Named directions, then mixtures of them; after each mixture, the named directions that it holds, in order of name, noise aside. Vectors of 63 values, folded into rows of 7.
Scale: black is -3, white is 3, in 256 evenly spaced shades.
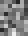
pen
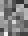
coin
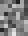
pen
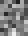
pen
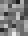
pen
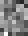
coin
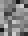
coin, pen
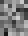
coin, pen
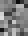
coin, pen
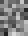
coin, pen
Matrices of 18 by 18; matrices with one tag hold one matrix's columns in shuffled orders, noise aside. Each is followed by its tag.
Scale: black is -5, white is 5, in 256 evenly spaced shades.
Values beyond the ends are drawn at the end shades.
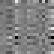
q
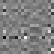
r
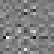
r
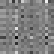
q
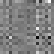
q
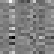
q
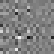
r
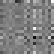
q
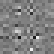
r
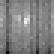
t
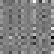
q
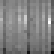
t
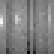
t
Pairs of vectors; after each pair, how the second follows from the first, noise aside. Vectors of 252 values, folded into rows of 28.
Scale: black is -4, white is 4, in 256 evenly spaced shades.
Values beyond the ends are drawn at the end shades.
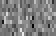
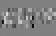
partly zeroed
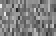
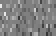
partly zeroed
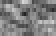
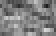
wrapped around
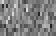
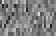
sign-scrambled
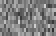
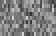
wrapped around
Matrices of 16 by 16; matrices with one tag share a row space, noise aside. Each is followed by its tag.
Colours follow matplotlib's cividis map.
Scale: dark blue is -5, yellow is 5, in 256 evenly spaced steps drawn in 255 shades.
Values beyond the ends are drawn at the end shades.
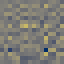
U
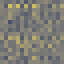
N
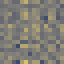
U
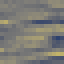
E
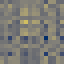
U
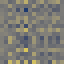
N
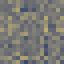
U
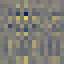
N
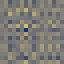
N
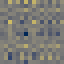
N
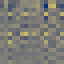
U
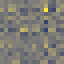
U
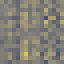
U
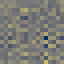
U
